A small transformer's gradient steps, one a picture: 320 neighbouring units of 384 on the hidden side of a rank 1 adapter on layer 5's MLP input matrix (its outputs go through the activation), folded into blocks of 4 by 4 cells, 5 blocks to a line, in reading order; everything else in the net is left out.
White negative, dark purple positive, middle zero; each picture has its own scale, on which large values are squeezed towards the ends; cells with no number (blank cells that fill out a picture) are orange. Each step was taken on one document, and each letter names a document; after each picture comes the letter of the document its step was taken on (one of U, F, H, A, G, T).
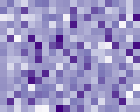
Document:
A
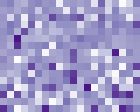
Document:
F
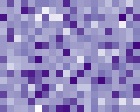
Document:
A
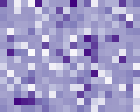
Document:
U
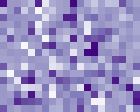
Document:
U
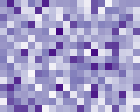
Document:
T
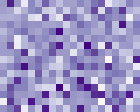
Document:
T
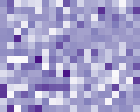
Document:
F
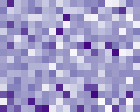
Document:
T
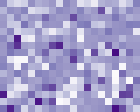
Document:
F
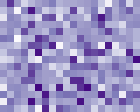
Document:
T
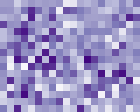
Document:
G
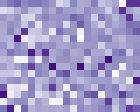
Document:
F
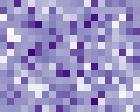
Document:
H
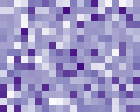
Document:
F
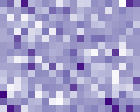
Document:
F
